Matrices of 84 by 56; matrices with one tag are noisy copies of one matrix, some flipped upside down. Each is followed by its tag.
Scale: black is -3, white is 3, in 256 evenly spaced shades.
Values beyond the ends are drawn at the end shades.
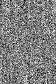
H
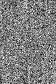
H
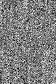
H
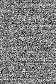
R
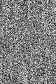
H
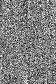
H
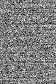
R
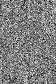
H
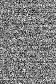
R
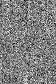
H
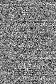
R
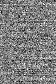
R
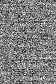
R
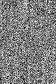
H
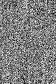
H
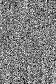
H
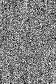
H
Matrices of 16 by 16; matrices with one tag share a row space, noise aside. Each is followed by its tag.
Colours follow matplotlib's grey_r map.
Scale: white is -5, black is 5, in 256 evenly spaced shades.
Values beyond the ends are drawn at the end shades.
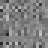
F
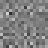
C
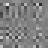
F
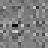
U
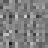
C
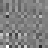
F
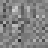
U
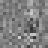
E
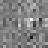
E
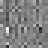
F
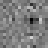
E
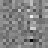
E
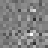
E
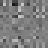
U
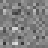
U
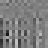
F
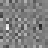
F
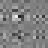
U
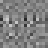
C
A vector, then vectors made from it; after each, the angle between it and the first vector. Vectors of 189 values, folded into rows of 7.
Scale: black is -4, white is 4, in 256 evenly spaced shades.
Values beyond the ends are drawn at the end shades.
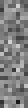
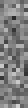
partly aligned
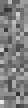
partly opposed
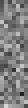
partly aligned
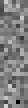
partly aligned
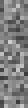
nearly parallel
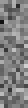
partly opposed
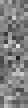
partly aligned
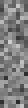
nearly parallel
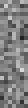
orthogonal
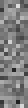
nearly parallel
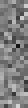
orthogonal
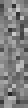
partly aligned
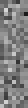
orthogonal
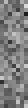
partly opposed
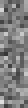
partly opposed
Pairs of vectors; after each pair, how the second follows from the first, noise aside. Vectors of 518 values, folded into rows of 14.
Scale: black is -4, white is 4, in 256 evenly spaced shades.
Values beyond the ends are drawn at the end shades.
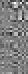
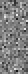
shuffled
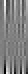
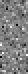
shuffled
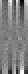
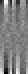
reversed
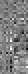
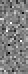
shuffled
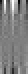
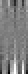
reversed
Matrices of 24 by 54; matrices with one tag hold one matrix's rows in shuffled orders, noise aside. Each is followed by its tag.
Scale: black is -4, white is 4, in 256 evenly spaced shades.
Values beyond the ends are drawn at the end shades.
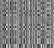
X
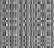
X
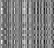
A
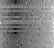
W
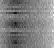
W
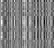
A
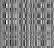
X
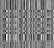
X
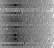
W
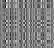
X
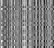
A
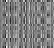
X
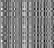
A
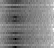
W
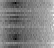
W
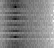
W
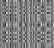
X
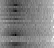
W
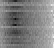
W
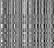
A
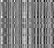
A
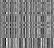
X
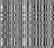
A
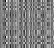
X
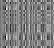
X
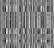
X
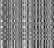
A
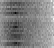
W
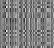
X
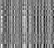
A
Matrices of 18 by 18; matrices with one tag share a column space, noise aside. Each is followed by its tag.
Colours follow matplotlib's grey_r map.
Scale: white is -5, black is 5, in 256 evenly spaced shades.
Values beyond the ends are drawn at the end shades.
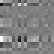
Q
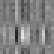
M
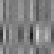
M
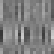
M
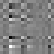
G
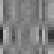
M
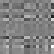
G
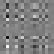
G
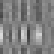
M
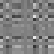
G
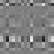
Q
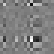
Q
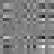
G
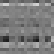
Q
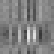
M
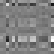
Q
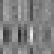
M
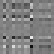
G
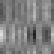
M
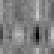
M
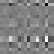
Q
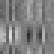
M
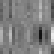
M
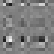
Q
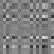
G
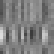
M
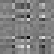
G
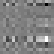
Q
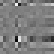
Q
